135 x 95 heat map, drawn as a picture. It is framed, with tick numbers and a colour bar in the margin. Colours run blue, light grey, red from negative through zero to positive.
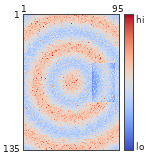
Histogram: bell-shaped. Odd patch: lower, in the middle right. Rings: centred on the centre. Ninth with the lowest average: middle right.
